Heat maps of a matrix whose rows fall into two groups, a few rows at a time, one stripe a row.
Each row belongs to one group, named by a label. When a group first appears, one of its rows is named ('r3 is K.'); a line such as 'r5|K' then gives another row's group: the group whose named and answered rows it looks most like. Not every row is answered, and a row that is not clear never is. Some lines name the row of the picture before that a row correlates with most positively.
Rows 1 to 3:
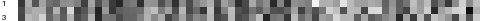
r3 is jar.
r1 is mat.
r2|mat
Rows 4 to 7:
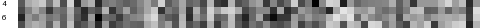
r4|jar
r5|mat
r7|mat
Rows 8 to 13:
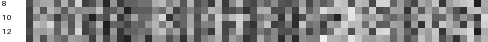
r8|mat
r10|mat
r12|mat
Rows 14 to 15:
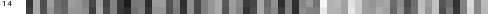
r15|mat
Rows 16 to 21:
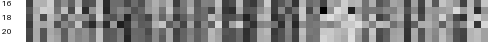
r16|jar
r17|jar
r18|jar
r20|jar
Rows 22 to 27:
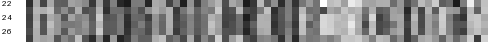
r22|mat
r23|jar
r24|jar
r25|jar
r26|jar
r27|mat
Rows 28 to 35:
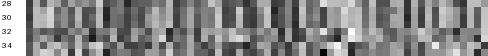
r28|jar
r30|jar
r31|jar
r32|mat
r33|mat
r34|jar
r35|jar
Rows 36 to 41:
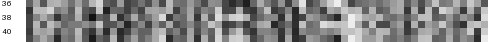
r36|jar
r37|jar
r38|mat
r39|jar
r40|mat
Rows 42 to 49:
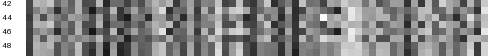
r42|jar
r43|mat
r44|mat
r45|jar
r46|mat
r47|jar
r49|mat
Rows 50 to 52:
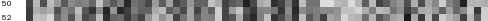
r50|jar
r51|mat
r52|jar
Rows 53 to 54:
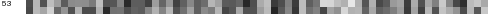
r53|jar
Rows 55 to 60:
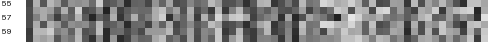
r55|jar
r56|mat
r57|mat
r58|jar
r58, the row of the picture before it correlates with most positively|53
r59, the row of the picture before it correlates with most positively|54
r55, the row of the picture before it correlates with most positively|53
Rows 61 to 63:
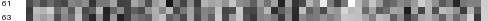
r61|mat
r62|jar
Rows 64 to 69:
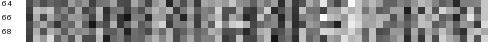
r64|mat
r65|jar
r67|mat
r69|jar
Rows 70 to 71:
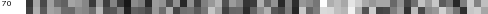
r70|mat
